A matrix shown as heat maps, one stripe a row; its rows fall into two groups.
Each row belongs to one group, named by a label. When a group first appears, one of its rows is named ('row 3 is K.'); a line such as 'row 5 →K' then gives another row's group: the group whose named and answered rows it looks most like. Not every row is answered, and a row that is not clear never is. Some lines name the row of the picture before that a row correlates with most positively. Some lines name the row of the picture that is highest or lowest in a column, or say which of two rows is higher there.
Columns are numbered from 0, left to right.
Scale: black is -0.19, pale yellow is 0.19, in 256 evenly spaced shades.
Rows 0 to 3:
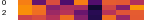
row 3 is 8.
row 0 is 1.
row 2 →8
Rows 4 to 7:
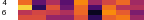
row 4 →1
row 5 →1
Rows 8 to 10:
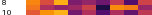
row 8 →8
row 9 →1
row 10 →8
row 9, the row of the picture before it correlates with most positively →7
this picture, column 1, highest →10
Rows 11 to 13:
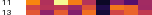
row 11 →8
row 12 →1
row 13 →1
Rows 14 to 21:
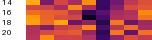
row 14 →1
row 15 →8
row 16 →8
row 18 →8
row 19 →1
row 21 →8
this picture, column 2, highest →18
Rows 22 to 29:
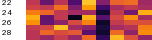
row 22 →1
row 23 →1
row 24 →8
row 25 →1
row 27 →8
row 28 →8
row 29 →1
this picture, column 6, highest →29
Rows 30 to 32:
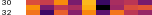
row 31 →1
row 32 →1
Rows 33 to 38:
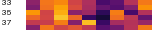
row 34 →8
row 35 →8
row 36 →8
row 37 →1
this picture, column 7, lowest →35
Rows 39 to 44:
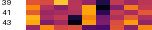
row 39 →8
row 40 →1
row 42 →1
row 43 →1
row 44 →8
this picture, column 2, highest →39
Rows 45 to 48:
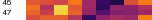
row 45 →8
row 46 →8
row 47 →8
